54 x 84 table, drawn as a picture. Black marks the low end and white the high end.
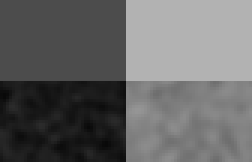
It is made of 2 by 2 panels. Panel 1,1: low, flat. Panel 1,2: high, flat. Panel 2,1: very low, blotchy, faint in contrast. Panel 2,2: middling, blotchy, faint in contrast.
